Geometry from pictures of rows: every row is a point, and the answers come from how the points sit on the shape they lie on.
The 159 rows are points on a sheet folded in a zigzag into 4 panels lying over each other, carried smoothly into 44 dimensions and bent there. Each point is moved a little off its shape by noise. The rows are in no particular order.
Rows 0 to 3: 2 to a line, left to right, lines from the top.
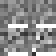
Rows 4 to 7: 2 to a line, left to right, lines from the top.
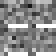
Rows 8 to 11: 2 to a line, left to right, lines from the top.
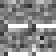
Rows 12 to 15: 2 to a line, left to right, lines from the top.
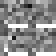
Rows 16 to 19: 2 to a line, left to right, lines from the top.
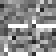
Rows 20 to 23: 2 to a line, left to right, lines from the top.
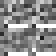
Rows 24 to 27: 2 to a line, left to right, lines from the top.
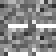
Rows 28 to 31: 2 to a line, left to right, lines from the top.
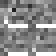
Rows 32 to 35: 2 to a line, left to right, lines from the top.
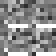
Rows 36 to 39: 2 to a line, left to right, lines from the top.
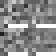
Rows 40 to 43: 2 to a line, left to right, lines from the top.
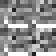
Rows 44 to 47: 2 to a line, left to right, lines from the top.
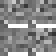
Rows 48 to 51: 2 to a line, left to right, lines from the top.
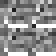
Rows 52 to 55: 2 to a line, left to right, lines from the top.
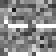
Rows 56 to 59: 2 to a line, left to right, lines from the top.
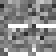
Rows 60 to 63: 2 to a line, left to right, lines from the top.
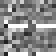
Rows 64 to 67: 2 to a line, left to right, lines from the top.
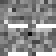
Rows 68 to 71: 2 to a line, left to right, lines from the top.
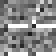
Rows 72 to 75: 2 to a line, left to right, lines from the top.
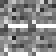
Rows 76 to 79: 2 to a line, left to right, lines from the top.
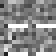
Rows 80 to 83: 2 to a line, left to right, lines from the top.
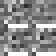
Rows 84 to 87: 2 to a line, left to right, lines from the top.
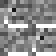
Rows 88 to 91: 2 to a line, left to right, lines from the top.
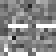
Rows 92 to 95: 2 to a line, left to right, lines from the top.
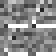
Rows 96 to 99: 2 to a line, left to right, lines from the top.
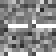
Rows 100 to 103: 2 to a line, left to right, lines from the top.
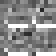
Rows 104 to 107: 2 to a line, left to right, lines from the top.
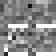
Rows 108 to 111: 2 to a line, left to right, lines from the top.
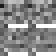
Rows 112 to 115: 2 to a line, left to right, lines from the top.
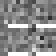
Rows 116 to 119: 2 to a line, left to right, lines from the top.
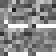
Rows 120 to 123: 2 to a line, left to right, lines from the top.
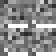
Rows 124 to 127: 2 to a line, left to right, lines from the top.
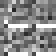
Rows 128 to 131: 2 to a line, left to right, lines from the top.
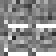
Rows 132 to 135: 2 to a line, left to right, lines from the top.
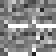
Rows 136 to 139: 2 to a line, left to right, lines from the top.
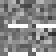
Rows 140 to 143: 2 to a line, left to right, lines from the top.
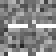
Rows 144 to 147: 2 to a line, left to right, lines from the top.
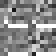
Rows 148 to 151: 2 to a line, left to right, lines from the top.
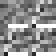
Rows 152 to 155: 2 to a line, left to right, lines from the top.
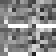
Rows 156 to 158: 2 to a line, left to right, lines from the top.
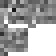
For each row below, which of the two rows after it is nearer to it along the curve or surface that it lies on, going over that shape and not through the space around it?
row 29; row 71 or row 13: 13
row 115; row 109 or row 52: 52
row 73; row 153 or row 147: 147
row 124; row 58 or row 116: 58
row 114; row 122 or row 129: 129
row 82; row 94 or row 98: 94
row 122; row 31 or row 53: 53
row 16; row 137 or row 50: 137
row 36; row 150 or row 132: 132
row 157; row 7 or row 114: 114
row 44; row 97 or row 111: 97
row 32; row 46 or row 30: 30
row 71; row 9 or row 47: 47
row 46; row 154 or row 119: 154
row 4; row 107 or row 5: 5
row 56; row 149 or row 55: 55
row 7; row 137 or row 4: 137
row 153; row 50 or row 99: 50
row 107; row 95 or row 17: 95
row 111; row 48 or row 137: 48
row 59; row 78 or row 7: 7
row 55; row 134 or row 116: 116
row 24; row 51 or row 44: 44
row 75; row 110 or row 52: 52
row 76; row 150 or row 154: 150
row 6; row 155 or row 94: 94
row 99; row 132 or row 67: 67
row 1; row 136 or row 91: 91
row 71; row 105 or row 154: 105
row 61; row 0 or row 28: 0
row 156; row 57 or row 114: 114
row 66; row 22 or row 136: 136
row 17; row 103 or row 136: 136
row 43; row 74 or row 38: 38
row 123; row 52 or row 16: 16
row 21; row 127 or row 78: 78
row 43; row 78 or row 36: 78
